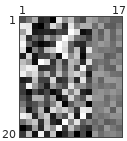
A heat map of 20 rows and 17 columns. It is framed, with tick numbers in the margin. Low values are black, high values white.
The right part is calmer, past a seam about 70% of the way across. On average the colour sits 50% of the way up the scale. The halves do not mirror each other. The ninth with the lowest average is the top left.
